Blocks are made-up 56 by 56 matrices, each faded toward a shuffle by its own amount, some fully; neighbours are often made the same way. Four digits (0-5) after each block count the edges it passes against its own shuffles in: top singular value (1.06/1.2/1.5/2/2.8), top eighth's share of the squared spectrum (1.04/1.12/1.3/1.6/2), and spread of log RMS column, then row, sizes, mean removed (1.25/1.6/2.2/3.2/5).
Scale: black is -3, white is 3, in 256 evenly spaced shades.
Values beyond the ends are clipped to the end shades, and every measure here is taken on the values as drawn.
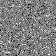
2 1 0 1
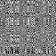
4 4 3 2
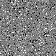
2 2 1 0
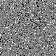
2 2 0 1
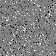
0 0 0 0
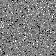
0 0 0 0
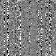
2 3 4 0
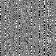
2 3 4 0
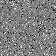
0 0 0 0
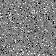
0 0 0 0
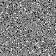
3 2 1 0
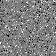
1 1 0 0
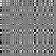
5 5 4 4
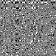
4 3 2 2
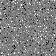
0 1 0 0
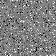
2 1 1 0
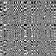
5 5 3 3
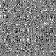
4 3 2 2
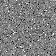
0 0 0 0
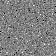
0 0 0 0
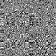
4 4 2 2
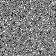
1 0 0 0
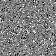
1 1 0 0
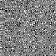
4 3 2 2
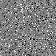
3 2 1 1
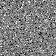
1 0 0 0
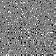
4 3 1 2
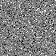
1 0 0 0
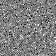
2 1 0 0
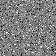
1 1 0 0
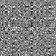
4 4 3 2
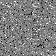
2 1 0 0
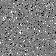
1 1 0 0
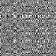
4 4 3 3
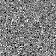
3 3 1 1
